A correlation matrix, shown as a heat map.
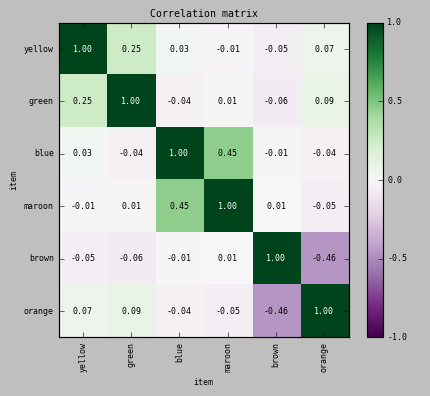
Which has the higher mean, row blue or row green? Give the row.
blue
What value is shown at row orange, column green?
0.09
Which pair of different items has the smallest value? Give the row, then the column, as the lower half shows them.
orange, brown
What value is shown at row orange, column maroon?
-0.05
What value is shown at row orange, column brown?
-0.46
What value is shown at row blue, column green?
-0.04
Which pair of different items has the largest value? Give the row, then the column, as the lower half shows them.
maroon, blue
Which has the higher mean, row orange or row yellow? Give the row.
yellow
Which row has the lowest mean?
brown
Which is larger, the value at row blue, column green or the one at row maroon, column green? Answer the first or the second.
the second
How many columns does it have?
6
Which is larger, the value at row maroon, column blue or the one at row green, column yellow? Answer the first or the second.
the first
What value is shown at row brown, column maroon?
0.01
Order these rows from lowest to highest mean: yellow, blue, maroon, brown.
brown, yellow, blue, maroon
